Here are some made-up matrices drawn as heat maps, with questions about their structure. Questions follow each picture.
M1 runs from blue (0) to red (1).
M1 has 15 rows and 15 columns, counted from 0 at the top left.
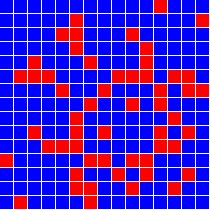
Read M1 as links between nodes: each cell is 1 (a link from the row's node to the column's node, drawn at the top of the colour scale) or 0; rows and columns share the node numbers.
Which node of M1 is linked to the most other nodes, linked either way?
node 5
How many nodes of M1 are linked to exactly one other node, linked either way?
1
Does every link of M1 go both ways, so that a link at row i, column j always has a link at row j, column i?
yes
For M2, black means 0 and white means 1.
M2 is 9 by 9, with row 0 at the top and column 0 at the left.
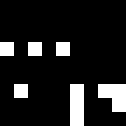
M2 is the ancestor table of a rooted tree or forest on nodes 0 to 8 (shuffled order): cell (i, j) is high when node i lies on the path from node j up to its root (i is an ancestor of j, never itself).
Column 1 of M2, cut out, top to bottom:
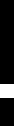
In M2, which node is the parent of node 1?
6
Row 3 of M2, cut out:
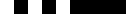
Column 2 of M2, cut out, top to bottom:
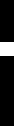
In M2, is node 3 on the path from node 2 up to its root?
yes
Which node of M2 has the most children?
3
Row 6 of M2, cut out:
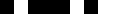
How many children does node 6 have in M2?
2
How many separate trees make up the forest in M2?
2
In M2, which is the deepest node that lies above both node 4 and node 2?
3
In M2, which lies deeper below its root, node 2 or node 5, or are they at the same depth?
node 5
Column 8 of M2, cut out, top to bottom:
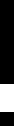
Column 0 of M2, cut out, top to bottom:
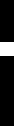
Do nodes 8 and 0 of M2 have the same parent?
no
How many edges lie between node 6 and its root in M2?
0
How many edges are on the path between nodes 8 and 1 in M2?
3
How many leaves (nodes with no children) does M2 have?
5
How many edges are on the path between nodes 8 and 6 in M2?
2
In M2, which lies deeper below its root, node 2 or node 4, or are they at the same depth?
the same depth
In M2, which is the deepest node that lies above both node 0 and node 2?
3
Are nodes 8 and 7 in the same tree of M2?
yes
